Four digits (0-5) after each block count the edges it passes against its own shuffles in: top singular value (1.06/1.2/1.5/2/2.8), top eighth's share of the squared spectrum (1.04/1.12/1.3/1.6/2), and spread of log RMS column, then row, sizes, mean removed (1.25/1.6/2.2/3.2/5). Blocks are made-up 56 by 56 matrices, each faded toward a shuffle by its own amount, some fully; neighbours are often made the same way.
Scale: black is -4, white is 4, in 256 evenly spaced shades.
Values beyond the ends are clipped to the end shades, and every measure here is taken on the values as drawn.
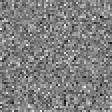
3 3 1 2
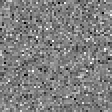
0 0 0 0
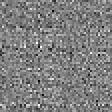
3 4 2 2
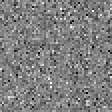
2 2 0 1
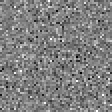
0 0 0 0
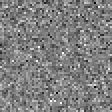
2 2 0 1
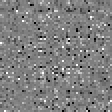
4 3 1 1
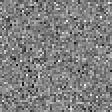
0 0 0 0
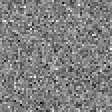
0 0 0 0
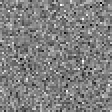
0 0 0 0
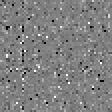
3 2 1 0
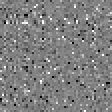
3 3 1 1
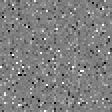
1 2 0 0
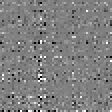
3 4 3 3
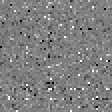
2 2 1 1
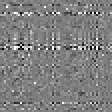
4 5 2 3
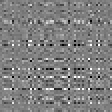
5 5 3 4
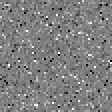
0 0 0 0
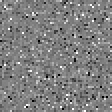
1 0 0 0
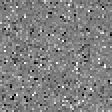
0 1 0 1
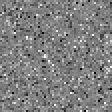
1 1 0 0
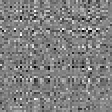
4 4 2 3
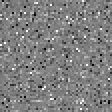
2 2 0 1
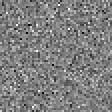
0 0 0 1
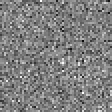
3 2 1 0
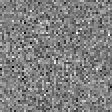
3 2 1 1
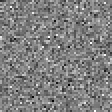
1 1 0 0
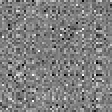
4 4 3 2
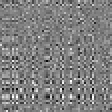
5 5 3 3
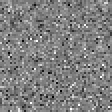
2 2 0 0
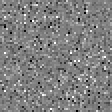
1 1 1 0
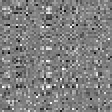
4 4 2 2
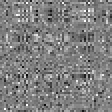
4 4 3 2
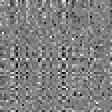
5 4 3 3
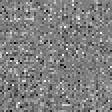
3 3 1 1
